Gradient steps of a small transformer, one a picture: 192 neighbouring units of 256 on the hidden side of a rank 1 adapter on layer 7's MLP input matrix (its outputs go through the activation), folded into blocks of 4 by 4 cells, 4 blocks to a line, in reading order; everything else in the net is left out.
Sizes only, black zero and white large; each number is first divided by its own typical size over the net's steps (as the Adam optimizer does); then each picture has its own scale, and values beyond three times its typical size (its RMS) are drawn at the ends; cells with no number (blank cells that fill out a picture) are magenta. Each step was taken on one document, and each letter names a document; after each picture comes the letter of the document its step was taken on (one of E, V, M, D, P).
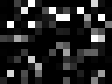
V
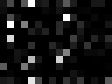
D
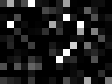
D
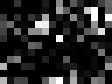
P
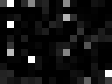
D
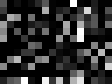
P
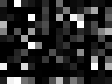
P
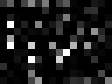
D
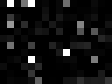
D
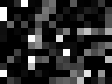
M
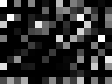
P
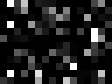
V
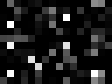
V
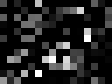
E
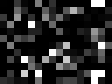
V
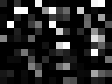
V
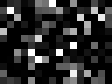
M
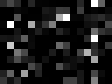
V
